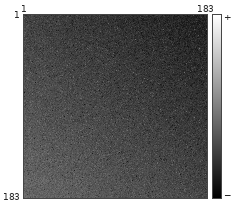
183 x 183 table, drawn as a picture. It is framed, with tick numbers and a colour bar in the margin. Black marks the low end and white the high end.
No row or column stands out. No regular stripes run through it. The values follow a bell shape. The bottom left is the ninth with the highest average. The field climbs toward the bottom left. The ninth with the lowest average is the top right. Fine speckle covers the field.
